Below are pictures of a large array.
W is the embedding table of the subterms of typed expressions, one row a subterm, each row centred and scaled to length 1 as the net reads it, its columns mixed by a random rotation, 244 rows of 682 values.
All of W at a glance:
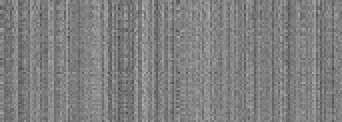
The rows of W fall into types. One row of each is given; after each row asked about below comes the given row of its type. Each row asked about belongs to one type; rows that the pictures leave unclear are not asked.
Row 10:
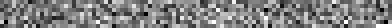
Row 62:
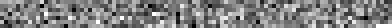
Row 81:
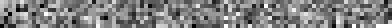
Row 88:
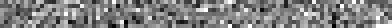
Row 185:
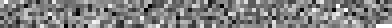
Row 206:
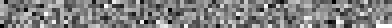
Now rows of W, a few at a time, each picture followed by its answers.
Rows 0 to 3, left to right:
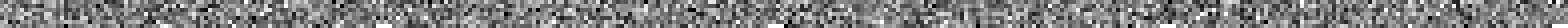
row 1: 185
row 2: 81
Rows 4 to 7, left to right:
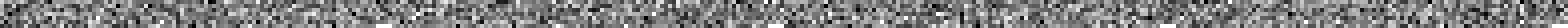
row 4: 185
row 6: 62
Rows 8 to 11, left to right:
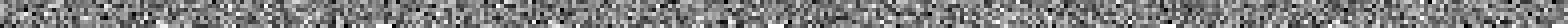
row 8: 81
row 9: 206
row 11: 206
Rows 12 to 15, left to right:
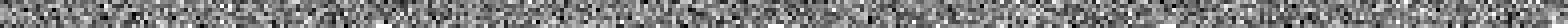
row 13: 206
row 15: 88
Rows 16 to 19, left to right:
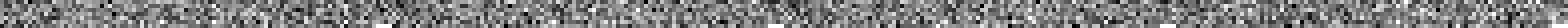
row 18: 206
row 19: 88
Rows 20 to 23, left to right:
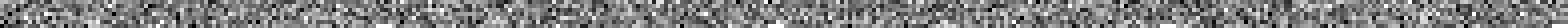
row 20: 185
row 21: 62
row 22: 62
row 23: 10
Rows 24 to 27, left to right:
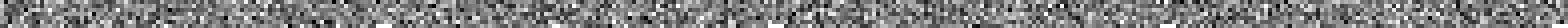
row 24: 206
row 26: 10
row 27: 10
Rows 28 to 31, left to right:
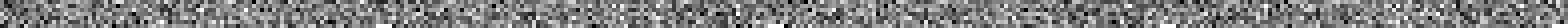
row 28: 206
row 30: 206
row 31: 10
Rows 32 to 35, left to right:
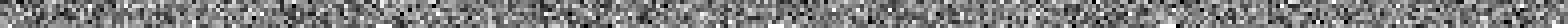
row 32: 10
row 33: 62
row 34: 88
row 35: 206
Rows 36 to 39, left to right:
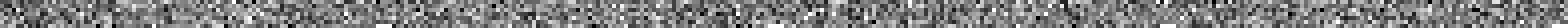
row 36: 10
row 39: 185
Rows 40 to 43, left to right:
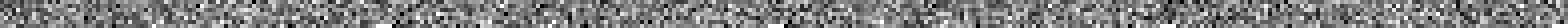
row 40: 88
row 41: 185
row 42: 81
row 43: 10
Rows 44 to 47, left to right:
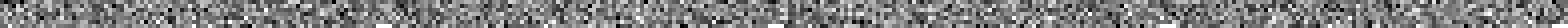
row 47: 62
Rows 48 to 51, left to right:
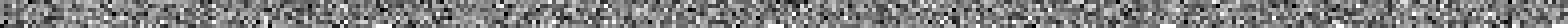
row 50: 206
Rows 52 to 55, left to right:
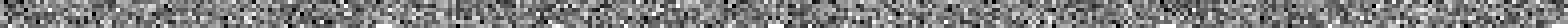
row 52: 206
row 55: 88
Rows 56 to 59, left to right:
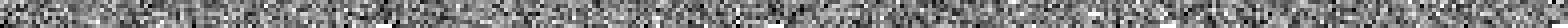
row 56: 81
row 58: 88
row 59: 10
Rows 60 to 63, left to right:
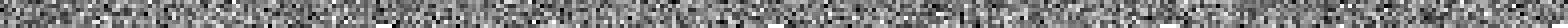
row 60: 10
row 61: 206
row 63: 62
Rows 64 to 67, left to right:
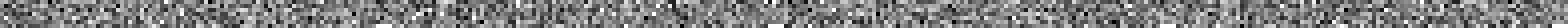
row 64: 185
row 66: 206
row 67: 206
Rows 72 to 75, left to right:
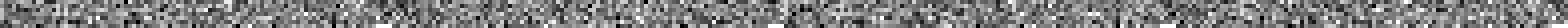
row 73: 206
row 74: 81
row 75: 88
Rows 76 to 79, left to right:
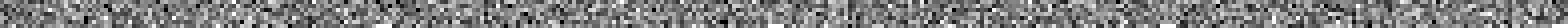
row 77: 206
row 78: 206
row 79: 62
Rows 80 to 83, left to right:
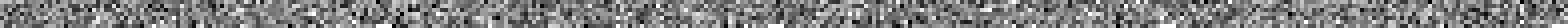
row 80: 62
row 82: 88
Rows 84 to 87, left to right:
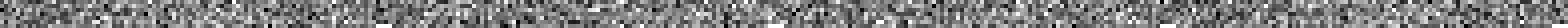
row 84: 10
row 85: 88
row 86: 10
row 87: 10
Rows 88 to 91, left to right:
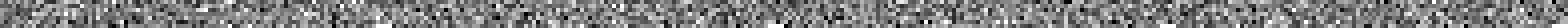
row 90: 206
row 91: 185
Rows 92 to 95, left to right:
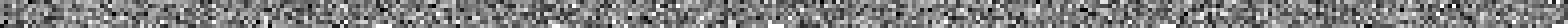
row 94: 185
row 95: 10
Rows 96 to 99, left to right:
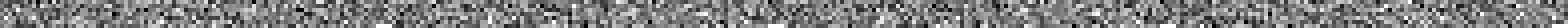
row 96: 185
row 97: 62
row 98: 62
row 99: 10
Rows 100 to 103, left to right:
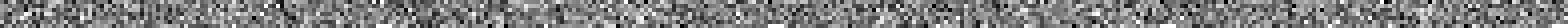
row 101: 10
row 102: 62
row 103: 185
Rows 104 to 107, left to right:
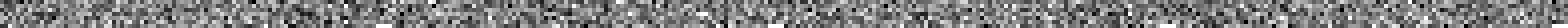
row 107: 10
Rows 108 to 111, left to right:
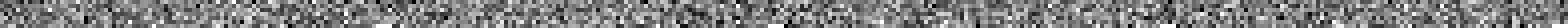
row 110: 81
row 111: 81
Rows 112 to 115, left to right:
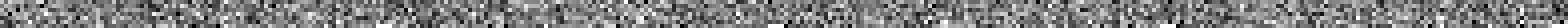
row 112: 62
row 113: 10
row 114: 81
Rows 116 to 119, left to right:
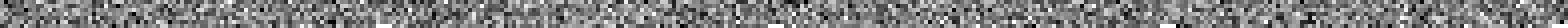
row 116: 206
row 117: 10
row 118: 206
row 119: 81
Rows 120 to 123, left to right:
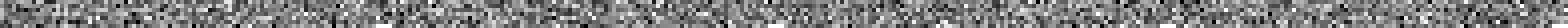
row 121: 62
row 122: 62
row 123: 206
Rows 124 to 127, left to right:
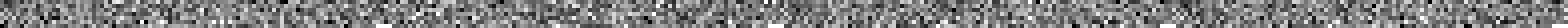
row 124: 206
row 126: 206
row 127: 206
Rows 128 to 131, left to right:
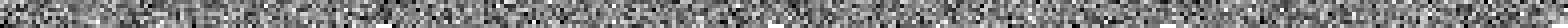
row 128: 81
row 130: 206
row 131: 88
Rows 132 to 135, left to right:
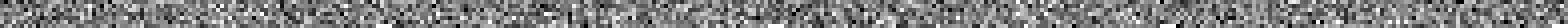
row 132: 10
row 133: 62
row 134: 10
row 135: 206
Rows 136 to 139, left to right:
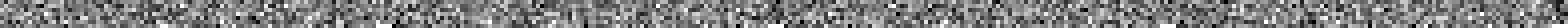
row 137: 81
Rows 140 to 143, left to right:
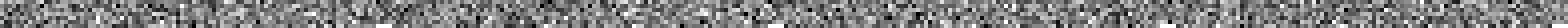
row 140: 62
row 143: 206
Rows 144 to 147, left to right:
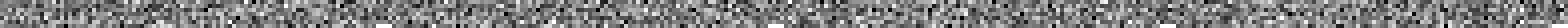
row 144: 62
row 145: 185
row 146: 185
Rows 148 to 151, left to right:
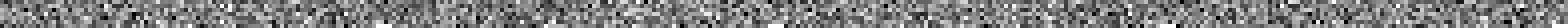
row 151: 206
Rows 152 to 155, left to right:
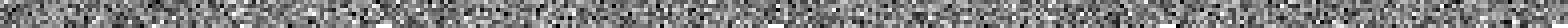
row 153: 185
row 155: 206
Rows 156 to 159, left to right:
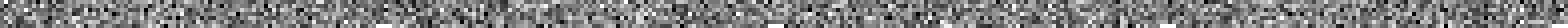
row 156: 185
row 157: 10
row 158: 81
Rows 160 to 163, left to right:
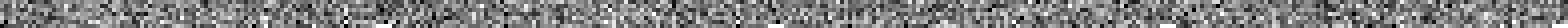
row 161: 10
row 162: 62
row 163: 62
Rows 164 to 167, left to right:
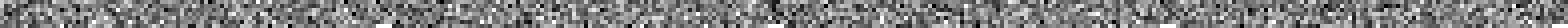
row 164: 185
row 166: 62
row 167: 62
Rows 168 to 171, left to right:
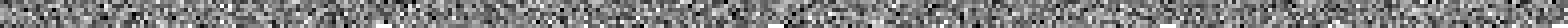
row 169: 206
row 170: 185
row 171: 62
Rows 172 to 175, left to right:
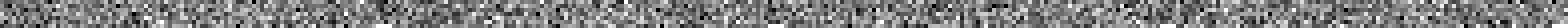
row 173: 10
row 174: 62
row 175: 206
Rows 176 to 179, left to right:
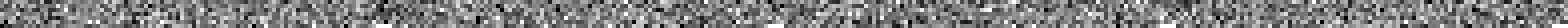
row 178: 88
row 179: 206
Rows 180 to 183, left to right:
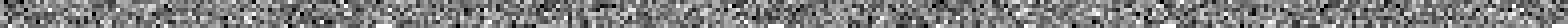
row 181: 62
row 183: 185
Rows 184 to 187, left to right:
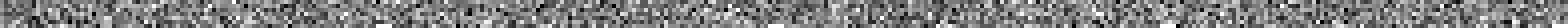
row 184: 10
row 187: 206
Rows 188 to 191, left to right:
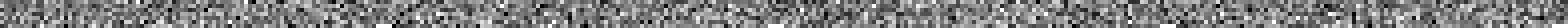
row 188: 206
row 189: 185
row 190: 10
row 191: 62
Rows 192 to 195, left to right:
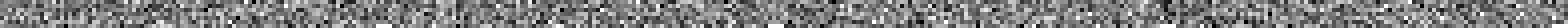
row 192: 62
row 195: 10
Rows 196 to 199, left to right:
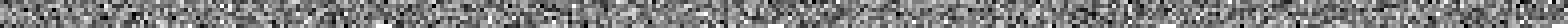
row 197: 62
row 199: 62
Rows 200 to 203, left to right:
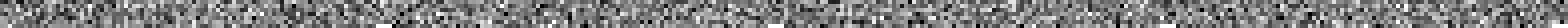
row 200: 10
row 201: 185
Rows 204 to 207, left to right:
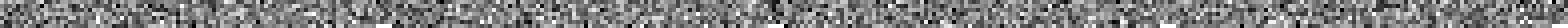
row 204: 62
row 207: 62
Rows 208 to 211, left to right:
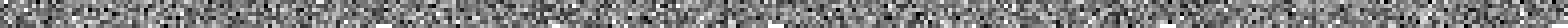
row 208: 185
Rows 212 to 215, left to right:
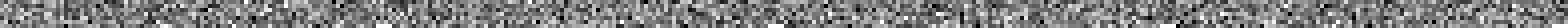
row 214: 62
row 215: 185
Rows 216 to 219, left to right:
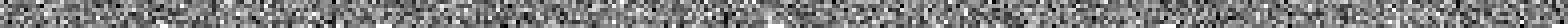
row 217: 88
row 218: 185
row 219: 10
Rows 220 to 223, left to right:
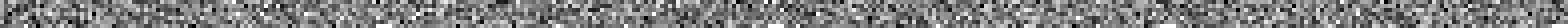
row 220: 10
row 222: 88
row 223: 185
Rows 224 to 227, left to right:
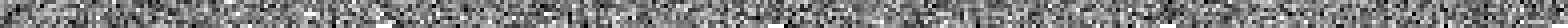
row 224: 88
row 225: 62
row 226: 81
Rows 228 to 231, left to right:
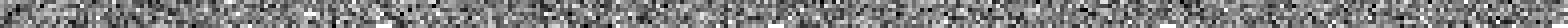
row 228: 88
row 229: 62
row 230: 185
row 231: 206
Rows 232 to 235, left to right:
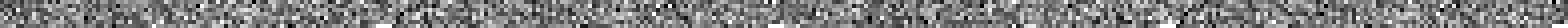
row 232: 88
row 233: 10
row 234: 88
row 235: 10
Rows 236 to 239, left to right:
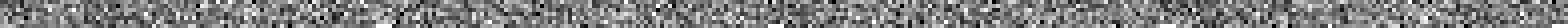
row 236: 88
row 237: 10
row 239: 10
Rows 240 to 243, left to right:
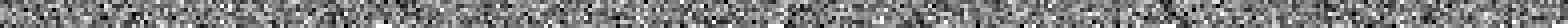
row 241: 206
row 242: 81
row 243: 62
